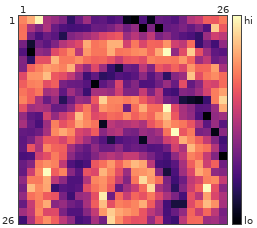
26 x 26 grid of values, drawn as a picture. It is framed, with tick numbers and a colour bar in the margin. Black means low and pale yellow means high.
No row or column stands out. Concentric rings centre on the bottom middle. The ninth with the lowest average is the top middle. No overall slope runs across the table. Overall the values sit about 50% of the way up the scale.
